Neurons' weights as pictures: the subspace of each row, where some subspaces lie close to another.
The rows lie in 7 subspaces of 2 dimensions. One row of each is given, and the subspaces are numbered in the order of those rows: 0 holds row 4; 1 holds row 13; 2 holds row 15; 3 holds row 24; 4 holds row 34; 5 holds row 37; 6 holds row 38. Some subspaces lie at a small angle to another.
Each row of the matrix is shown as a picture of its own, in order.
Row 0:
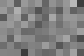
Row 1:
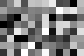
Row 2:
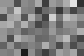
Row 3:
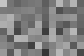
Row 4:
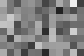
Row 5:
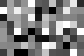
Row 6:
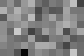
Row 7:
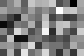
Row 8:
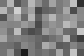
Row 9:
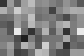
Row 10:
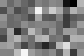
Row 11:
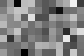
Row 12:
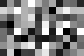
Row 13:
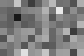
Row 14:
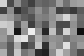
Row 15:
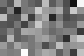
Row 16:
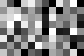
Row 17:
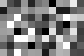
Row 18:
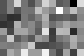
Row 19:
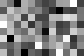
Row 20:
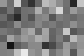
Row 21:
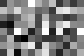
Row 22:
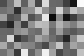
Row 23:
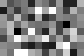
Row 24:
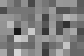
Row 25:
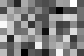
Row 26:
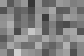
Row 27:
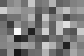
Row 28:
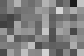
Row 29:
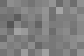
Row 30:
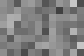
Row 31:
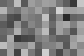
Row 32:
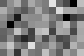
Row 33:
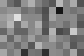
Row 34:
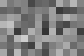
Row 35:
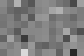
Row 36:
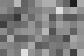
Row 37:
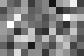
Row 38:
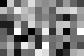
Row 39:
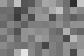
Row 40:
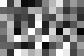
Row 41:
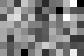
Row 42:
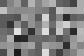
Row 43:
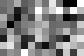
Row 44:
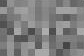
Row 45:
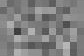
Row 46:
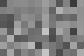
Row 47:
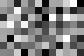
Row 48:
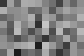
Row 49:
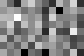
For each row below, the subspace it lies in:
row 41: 3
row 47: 2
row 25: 6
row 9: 6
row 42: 3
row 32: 5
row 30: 0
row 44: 6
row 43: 5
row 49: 1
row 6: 3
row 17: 5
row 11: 6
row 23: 5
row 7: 4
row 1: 4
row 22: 2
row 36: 4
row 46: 0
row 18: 0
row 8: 2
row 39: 4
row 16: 1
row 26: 2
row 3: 0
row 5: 3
